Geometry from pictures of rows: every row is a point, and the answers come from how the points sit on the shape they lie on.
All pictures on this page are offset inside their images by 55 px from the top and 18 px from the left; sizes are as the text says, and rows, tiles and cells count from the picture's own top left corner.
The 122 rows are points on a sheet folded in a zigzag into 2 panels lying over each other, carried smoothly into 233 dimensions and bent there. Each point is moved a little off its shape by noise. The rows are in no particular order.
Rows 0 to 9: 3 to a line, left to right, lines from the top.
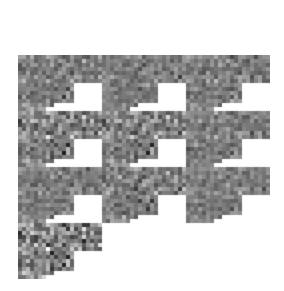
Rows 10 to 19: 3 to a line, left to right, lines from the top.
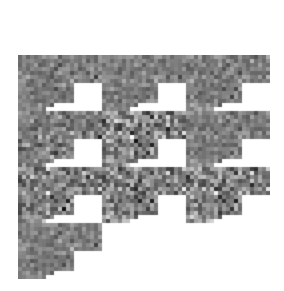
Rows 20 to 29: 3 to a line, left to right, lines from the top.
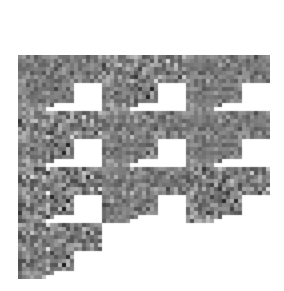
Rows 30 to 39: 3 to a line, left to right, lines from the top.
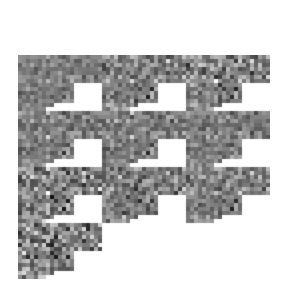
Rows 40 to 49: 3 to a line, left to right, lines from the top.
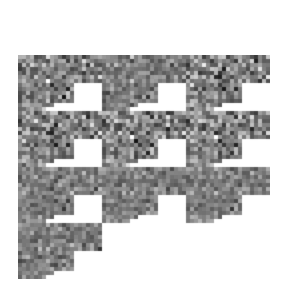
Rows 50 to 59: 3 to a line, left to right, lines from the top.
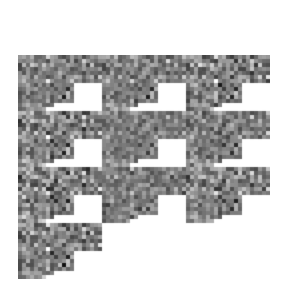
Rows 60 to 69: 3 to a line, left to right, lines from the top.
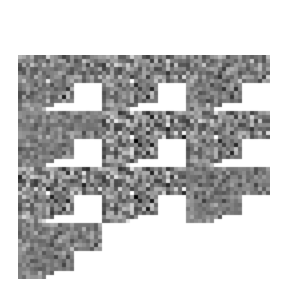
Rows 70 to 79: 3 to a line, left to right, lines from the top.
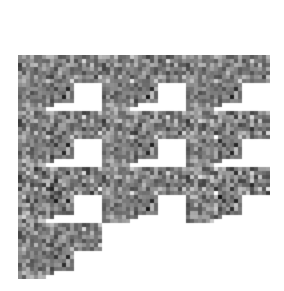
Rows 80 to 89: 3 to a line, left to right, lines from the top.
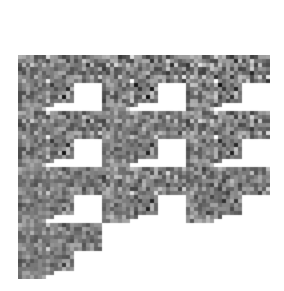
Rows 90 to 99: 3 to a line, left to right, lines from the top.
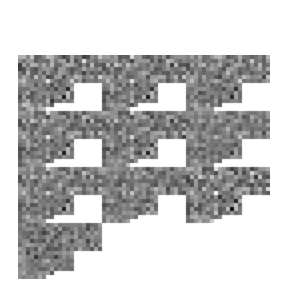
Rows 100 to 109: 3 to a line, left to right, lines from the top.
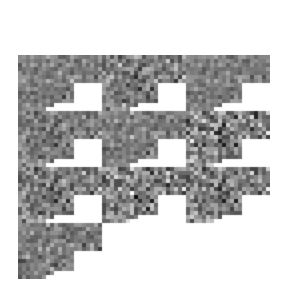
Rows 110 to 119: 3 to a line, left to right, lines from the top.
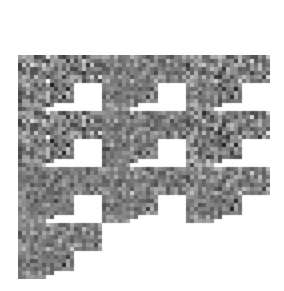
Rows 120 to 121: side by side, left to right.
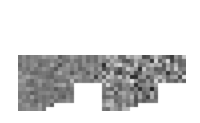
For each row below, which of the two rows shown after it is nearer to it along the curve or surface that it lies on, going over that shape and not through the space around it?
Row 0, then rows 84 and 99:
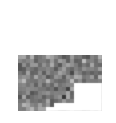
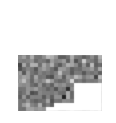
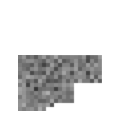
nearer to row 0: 99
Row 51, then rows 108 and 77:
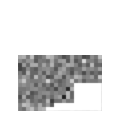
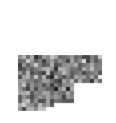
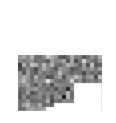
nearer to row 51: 108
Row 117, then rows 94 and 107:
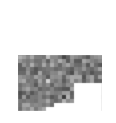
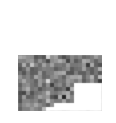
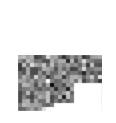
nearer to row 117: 94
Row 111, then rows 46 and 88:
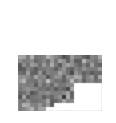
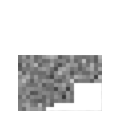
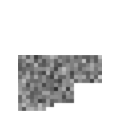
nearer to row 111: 88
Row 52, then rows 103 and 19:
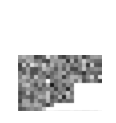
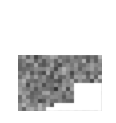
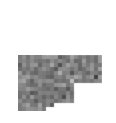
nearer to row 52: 19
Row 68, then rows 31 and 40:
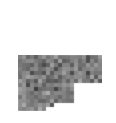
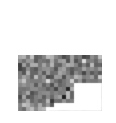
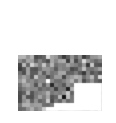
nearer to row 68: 31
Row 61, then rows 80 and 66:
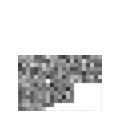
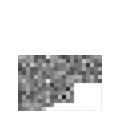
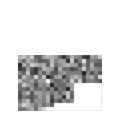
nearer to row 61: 66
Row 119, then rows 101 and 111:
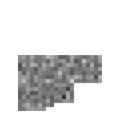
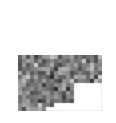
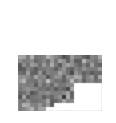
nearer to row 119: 101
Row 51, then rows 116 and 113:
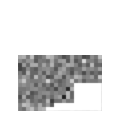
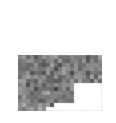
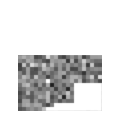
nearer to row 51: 116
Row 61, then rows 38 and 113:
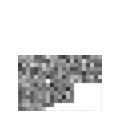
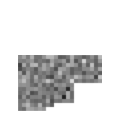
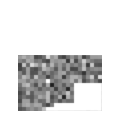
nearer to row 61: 113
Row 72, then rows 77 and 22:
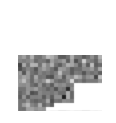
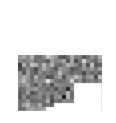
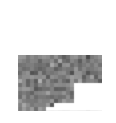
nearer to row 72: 77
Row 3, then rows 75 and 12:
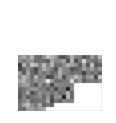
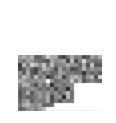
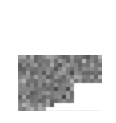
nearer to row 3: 75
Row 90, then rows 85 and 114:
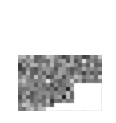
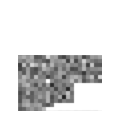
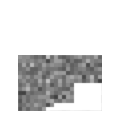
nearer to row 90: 85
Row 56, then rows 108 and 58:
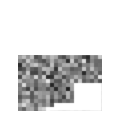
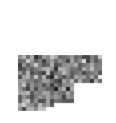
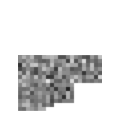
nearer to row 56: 108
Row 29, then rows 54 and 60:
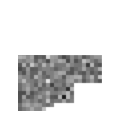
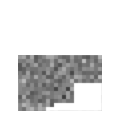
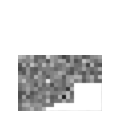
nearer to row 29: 60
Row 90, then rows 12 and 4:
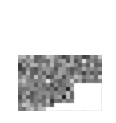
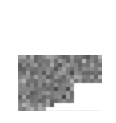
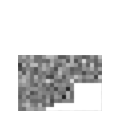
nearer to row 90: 12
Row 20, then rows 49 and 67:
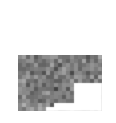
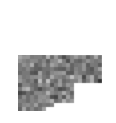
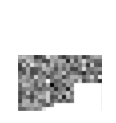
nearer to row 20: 49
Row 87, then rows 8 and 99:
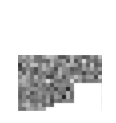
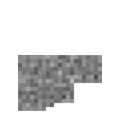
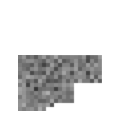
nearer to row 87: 8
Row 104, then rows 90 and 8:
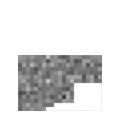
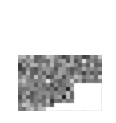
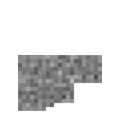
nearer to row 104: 8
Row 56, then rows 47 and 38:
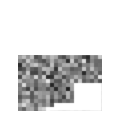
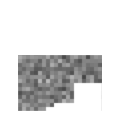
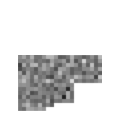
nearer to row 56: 38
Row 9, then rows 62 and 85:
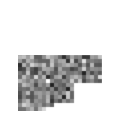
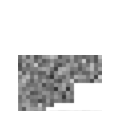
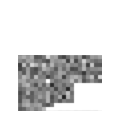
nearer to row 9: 85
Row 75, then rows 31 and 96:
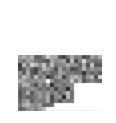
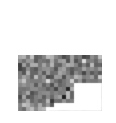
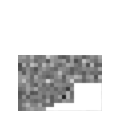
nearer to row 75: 96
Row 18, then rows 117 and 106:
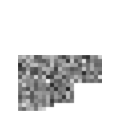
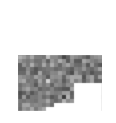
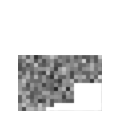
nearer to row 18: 106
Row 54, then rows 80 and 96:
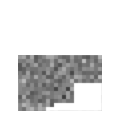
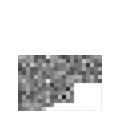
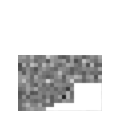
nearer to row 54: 80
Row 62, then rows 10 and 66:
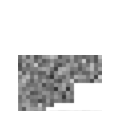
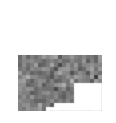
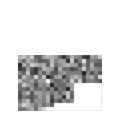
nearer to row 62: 10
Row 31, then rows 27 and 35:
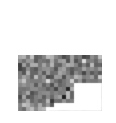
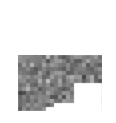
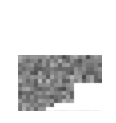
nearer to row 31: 35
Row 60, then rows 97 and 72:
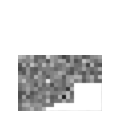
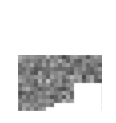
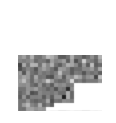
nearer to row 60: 97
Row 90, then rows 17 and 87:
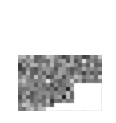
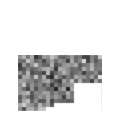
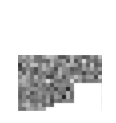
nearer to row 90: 17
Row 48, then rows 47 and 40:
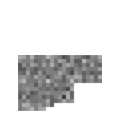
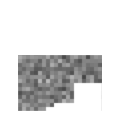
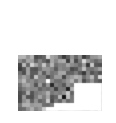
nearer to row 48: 47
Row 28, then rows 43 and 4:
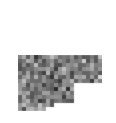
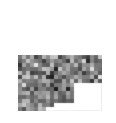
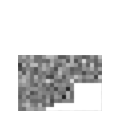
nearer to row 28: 43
